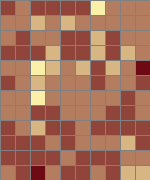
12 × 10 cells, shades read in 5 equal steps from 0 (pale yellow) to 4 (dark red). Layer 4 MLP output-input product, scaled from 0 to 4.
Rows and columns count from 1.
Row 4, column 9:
1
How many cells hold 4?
2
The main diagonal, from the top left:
3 2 2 1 2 2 2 3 3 3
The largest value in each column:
3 3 4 3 3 3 3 3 3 4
